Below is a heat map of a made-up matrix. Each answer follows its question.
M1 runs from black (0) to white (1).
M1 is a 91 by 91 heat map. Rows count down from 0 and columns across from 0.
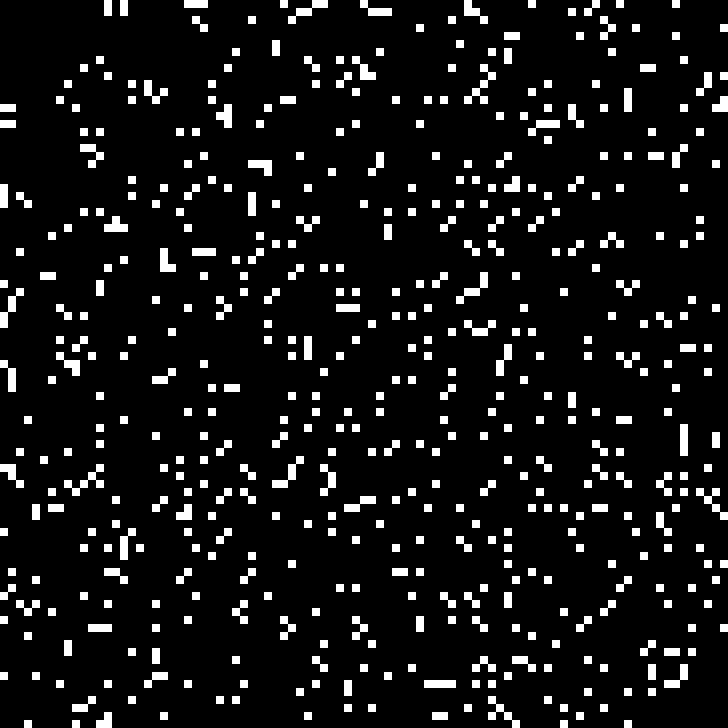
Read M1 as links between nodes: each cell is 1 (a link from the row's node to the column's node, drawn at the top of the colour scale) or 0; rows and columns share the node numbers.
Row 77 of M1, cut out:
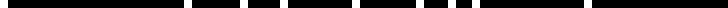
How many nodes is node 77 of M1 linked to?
9
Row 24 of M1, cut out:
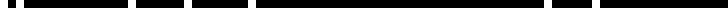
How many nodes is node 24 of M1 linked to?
7
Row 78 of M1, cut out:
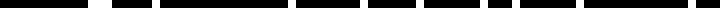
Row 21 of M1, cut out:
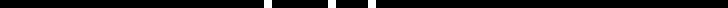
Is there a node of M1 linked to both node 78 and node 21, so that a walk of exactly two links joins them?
no
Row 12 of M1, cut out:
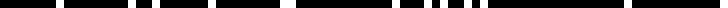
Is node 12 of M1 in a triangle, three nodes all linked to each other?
yes
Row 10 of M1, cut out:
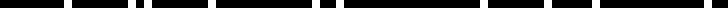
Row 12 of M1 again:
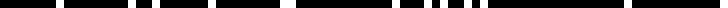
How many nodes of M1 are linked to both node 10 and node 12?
3
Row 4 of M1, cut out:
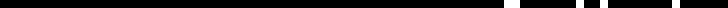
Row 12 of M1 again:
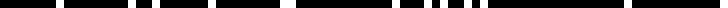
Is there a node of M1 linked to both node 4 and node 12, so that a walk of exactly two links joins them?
no
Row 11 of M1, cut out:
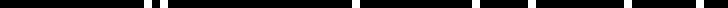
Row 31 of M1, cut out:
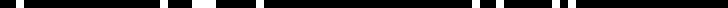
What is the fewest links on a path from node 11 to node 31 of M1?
2
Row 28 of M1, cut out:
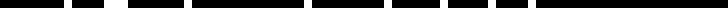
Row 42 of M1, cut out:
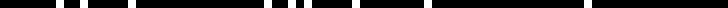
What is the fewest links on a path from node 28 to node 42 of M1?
2
